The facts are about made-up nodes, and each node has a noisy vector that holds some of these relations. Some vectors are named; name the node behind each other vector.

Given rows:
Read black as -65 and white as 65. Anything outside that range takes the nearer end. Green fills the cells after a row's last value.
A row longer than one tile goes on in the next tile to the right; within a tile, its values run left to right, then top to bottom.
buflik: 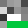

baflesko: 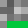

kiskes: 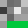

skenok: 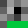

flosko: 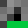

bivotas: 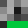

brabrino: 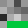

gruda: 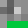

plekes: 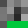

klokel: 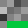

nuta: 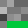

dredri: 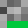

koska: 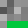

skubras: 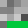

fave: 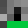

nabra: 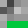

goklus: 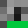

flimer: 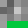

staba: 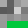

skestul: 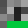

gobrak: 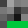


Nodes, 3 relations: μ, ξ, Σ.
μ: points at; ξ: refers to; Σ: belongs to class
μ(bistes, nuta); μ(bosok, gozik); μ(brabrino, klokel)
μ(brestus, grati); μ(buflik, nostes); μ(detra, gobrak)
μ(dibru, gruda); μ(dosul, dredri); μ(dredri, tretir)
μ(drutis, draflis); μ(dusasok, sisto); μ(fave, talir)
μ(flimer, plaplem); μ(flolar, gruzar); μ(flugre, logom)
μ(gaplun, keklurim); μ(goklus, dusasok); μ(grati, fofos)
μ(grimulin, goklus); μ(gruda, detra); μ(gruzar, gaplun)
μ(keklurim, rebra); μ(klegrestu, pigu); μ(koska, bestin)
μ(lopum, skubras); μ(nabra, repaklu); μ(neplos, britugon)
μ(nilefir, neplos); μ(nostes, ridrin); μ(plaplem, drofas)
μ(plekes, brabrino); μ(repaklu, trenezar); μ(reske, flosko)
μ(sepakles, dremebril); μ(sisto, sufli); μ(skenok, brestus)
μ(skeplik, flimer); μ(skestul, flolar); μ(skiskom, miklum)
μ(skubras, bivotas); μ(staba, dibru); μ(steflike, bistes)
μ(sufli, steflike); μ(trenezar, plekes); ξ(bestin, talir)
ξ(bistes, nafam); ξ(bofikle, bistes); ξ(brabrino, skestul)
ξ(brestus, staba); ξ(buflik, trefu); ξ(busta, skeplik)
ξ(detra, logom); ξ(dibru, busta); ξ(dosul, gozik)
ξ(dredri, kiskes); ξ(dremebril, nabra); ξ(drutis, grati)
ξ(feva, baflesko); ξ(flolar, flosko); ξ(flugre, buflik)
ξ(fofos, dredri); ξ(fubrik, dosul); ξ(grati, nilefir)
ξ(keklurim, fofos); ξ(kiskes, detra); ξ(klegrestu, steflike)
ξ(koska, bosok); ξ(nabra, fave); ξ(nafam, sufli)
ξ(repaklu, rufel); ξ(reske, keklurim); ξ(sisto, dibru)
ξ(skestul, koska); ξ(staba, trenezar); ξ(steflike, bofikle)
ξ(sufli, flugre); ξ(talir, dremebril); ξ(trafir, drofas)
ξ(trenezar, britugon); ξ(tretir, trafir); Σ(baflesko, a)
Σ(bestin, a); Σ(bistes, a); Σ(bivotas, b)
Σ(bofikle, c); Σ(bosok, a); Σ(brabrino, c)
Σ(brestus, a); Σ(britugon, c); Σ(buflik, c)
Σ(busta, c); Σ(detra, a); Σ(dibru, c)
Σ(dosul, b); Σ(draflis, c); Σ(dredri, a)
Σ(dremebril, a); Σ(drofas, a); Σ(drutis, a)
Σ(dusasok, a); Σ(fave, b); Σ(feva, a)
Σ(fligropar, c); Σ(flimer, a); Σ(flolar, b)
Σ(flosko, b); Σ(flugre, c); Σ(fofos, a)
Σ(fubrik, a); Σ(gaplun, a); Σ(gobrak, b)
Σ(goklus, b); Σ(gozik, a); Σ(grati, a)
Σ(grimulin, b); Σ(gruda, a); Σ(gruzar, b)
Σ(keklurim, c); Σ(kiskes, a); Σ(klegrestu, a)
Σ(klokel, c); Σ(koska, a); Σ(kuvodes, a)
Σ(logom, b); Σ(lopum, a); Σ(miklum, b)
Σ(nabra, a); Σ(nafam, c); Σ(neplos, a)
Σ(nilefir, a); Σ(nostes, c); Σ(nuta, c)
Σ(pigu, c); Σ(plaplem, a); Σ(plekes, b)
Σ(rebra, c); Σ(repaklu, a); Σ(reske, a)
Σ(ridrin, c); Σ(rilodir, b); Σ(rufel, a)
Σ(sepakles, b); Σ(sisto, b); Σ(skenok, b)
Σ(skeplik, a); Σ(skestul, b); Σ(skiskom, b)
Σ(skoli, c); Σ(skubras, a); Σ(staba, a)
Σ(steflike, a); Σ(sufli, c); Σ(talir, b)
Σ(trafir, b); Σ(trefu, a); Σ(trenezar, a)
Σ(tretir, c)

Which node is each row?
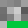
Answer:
bestin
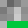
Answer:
repaklu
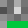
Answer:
neplos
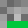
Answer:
grati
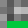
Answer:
gozik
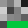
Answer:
bistes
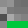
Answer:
nostes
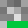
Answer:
brestus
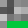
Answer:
bosok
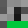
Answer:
grimulin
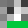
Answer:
trefu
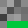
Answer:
dibru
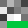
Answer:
flugre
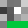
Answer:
detra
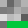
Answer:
lopum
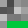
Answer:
skeplik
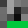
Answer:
miklum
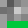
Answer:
trenezar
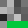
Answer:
tretir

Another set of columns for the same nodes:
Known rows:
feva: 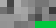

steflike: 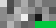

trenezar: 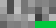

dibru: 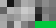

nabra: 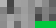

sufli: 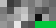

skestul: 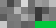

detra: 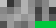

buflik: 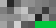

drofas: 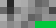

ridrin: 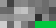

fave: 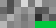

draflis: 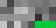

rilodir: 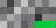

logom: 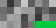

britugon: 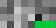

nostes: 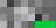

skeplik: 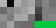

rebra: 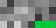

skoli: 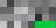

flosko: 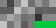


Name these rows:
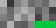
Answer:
dredri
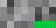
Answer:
reske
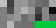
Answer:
fofos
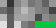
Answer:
tretir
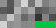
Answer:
talir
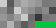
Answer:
klegrestu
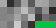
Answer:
keklurim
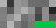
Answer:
kiskes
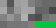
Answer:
drutis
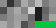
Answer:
sisto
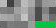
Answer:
gruda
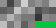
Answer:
gobrak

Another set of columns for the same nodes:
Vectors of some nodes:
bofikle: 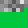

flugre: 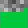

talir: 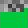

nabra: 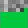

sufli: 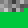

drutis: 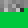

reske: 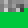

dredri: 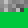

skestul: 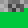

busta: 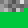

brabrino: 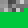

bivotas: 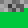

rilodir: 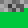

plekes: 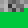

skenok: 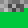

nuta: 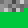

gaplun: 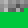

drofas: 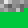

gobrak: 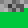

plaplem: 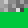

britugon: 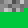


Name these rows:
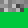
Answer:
brestus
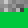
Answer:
staba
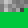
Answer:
nilefir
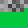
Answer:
logom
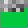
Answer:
steflike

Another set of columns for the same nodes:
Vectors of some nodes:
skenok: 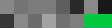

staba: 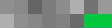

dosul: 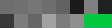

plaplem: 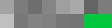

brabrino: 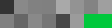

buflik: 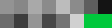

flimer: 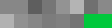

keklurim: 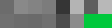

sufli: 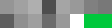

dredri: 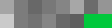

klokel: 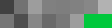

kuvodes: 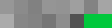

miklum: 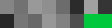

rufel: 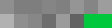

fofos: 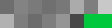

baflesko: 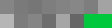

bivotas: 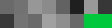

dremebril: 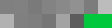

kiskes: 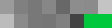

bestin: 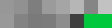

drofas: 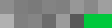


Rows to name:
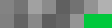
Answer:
britugon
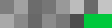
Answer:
reske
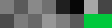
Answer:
logom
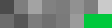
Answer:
tretir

